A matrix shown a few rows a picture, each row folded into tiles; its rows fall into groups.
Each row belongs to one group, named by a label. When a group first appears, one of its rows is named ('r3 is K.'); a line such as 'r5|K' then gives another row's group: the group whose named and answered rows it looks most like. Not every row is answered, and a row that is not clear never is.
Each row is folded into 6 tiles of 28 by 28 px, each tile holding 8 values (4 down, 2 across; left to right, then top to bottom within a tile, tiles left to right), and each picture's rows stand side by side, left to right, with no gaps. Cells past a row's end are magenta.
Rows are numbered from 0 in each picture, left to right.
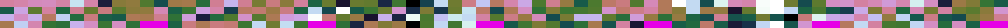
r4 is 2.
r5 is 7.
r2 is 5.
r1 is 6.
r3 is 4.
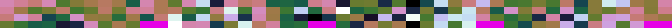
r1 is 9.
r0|4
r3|5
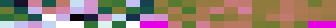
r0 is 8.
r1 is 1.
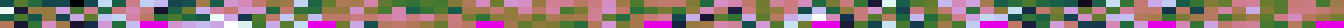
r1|8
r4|6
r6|5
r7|1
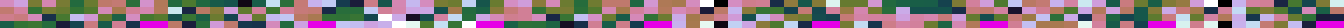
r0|4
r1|5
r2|8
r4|9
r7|9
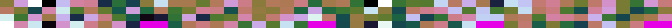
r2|6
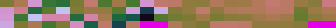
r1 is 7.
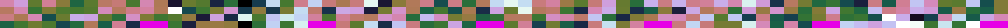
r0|4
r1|5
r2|9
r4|7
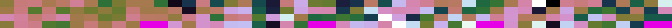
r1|1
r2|8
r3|9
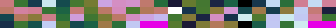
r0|6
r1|5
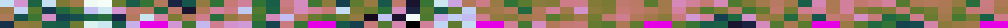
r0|2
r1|1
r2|5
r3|1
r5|4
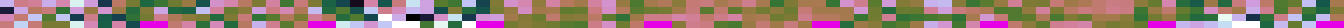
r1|6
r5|2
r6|7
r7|8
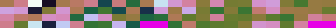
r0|9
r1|2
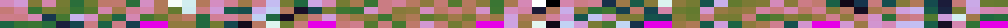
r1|2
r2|6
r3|9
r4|6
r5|1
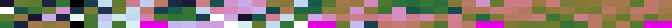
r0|5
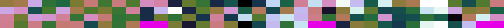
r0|9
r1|5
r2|2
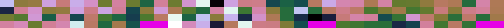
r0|7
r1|9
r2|4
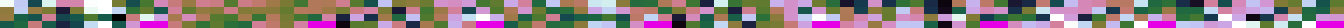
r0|2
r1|4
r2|6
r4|6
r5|1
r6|8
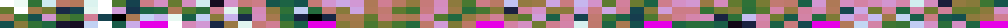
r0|2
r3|7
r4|4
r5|7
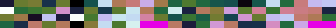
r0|5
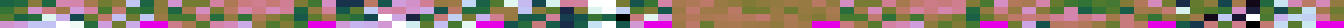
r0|8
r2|8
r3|2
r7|5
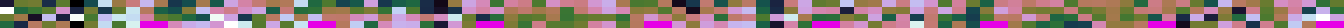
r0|5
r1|8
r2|1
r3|2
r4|1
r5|7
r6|4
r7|6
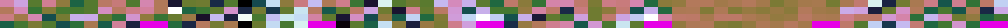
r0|4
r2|6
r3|6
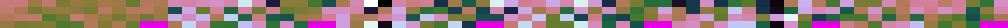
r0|4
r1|7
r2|9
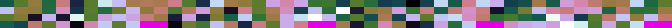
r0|5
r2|5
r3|8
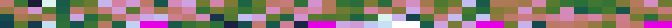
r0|6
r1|4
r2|8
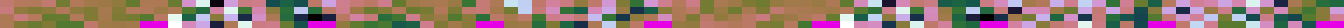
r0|4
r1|9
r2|4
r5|9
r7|7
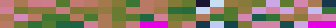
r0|4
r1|6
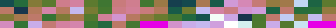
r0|1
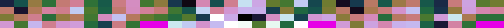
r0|1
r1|8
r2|1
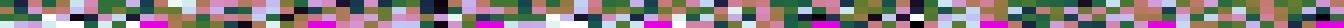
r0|8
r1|2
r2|1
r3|8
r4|9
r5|5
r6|5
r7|9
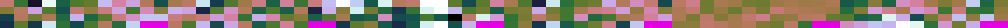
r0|6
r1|9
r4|4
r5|8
